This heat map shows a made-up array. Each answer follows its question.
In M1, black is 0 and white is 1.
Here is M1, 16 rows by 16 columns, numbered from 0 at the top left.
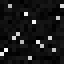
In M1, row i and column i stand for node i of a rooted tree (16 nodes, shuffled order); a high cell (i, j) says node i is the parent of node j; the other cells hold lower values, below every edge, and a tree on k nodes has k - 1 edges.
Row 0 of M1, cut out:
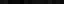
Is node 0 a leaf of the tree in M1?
yes
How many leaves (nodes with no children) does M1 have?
5
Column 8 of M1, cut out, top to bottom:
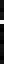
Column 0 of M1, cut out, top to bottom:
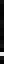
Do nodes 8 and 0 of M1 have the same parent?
no
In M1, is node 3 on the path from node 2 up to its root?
no
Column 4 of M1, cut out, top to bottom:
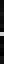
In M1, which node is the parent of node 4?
8
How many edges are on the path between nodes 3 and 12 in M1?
2
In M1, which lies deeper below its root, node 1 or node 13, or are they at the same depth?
the same depth
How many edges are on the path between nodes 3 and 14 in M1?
6
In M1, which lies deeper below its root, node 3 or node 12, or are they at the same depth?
the same depth
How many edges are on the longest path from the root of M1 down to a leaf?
6
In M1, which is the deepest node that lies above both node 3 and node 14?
10
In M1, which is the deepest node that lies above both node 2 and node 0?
12
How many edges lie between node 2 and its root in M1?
5
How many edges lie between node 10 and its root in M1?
1
